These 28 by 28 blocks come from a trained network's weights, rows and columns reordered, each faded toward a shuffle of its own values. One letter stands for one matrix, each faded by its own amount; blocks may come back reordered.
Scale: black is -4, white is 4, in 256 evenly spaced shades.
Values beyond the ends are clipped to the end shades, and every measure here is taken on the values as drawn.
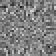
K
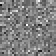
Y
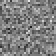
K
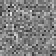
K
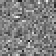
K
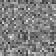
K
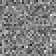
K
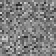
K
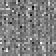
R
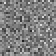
K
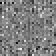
R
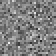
Y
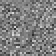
K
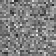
K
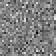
Y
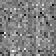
R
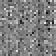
R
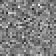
K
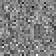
K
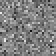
Y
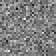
K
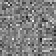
K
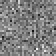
Y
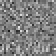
K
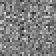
K
